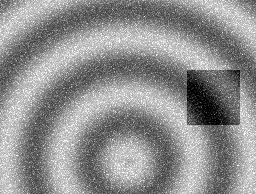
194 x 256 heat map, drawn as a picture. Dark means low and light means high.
Odd patch: lower, in the middle right. Rings: centred on the bottom middle. Slope: none. Ninth with the lowest average: middle right.
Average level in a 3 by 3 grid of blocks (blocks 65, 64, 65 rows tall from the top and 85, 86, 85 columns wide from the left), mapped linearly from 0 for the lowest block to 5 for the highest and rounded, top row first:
444
440
535
